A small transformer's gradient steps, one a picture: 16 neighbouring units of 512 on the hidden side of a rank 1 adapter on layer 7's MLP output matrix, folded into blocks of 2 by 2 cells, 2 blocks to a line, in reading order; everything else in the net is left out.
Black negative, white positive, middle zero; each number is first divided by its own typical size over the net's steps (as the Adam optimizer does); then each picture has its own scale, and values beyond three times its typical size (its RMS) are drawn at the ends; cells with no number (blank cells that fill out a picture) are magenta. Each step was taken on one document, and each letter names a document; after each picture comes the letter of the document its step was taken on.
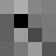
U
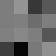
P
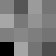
P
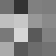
U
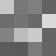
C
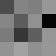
C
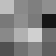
C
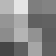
U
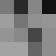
U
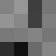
P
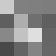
C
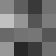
P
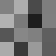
P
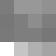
P
